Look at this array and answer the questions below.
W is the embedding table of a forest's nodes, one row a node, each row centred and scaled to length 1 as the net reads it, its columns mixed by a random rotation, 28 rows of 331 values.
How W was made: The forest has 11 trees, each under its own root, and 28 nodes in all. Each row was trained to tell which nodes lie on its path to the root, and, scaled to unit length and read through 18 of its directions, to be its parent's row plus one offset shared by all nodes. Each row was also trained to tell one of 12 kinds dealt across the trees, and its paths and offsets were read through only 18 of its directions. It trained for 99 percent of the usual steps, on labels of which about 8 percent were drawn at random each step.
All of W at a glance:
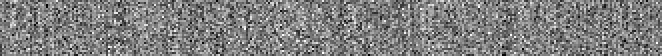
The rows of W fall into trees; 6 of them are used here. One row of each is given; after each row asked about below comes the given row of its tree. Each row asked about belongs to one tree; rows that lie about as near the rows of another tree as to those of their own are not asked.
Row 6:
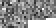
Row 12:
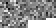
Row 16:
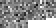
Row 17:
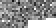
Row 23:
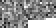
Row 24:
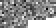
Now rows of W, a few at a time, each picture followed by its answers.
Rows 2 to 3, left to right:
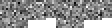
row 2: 17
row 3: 17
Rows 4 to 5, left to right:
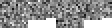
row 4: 12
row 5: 24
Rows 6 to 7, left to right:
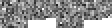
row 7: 12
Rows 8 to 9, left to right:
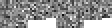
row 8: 12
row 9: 6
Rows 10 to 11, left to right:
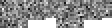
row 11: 24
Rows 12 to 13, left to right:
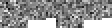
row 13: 24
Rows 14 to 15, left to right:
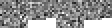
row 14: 12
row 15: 17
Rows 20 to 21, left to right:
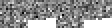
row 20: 6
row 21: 24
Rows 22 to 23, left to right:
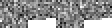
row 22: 23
